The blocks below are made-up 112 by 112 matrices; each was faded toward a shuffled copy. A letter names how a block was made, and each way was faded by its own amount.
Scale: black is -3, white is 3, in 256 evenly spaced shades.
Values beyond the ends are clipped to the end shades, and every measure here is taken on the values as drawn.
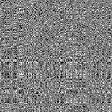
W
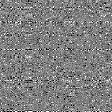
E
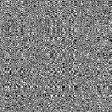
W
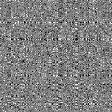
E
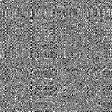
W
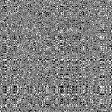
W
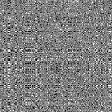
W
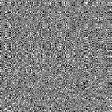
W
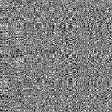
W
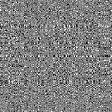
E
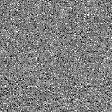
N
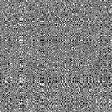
W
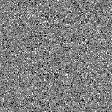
N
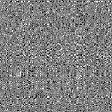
E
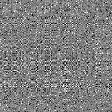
E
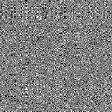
E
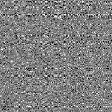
E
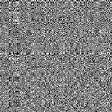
W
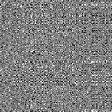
W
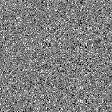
N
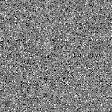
N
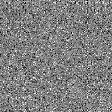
N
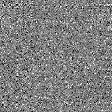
N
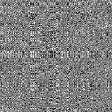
W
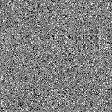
N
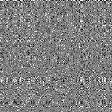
E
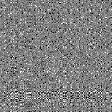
E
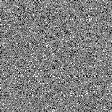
N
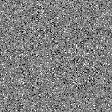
N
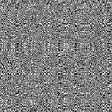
W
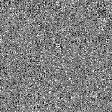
N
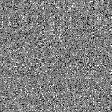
N
